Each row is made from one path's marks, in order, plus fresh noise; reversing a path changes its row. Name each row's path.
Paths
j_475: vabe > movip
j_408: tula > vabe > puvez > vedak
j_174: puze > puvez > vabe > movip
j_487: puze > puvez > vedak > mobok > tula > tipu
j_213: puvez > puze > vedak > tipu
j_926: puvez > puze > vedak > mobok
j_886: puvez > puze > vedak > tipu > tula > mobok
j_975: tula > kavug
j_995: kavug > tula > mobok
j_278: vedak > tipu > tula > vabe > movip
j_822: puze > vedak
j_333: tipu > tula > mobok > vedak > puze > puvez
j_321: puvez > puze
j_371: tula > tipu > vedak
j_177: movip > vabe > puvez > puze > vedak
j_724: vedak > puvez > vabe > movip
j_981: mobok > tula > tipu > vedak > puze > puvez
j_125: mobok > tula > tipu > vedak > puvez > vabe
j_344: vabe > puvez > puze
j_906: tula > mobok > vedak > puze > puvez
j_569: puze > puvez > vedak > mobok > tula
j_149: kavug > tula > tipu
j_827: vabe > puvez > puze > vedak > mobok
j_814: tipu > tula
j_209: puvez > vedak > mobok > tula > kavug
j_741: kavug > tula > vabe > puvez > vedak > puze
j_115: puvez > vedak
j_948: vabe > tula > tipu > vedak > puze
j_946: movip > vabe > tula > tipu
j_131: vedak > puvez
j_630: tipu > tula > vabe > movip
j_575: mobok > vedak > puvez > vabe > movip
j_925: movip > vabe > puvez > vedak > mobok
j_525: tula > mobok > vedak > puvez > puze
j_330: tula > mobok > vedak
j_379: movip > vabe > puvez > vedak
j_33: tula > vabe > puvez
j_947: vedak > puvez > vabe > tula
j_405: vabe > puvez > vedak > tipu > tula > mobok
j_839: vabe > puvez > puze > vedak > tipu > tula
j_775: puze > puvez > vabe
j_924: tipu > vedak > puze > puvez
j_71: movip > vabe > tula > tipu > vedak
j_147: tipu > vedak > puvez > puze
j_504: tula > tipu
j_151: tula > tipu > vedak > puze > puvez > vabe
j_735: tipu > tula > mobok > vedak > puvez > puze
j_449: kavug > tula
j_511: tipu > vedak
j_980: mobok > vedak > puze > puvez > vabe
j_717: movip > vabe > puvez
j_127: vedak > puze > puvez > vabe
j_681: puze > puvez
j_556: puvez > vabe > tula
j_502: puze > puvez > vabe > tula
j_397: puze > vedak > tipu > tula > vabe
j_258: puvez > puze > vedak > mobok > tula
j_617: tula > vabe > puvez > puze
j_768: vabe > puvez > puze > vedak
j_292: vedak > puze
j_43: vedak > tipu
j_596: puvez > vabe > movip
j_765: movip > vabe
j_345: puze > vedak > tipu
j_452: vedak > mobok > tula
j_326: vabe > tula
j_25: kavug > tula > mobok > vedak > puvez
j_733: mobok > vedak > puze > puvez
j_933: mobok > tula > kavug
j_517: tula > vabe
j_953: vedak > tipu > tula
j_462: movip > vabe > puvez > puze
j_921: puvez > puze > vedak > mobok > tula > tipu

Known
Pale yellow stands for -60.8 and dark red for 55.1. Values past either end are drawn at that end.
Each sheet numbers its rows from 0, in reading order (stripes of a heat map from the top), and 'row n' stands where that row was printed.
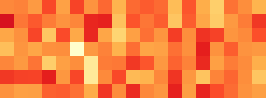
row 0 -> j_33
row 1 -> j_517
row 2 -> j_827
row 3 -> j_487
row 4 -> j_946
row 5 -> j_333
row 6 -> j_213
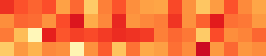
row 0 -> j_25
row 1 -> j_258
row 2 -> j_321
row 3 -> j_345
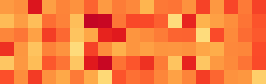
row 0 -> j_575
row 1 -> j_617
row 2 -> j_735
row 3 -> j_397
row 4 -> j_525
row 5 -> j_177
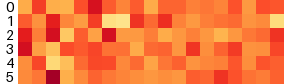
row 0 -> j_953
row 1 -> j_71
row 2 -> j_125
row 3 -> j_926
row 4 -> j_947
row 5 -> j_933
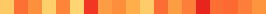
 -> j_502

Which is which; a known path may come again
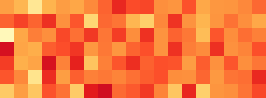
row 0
j_462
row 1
j_924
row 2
j_948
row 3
j_886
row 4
j_596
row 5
j_724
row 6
j_525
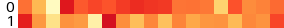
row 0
j_321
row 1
j_775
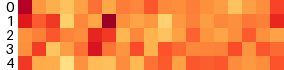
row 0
j_765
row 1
j_980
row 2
j_733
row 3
j_452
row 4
j_925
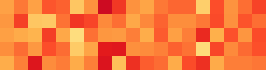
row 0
j_147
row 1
j_947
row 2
j_174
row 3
j_735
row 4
j_504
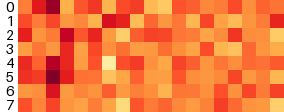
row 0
j_814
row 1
j_151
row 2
j_115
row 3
j_906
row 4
j_630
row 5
j_511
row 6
j_575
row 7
j_177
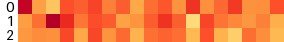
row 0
j_926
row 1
j_371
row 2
j_33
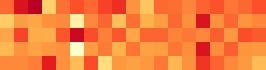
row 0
j_449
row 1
j_345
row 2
j_953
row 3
j_487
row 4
j_822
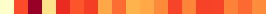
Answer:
j_839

